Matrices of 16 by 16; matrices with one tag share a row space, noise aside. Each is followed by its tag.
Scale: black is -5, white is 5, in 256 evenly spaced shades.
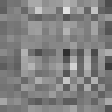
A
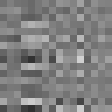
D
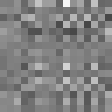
A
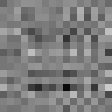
A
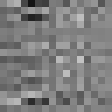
D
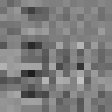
D
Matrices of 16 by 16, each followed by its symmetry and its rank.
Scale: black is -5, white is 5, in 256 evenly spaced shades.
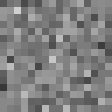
neither, full rank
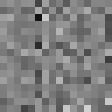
neither, rank three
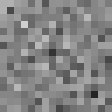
symmetric, full rank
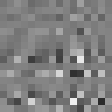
neither, rank two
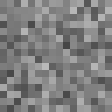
antisymmetric, full rank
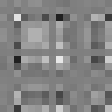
symmetric, rank two
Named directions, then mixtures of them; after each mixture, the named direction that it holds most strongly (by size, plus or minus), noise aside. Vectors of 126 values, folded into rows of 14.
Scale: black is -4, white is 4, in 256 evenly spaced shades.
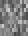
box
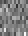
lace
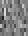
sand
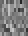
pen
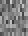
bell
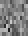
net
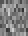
pen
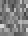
box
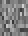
pen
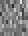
bell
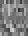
pen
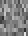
sand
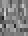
sand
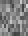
box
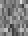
net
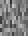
bell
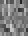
pen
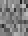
box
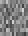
lace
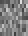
box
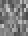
box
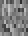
pen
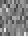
lace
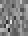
net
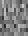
sand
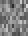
box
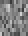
box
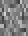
sand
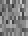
bell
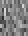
sand
